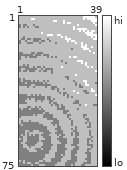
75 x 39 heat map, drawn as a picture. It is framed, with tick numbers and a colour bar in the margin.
Ninth with the lowest average: bottom left. Average level on the scale: 70%. Rings: centred on the bottom left. Ninth with the highest average: top right. Slope: up to the top right.
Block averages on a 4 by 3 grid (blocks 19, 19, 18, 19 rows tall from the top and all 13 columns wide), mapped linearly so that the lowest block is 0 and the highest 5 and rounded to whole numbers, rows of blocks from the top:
3 4 5 | 2 3 4 | 1 2 3 | 0 1 2
